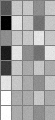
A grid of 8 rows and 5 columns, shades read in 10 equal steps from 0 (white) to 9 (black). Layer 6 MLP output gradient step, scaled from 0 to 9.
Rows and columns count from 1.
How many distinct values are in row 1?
3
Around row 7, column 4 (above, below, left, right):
4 4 3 3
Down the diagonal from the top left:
6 1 2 5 3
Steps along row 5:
down up down up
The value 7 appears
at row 5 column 1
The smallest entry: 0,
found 2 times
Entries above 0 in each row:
5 5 5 5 5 5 4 4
